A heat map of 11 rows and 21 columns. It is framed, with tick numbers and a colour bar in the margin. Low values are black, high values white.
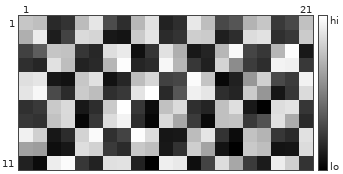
The values fall into two levels. No overall slope runs across the table. The field is checkered. The ninth with the highest average is the centre.
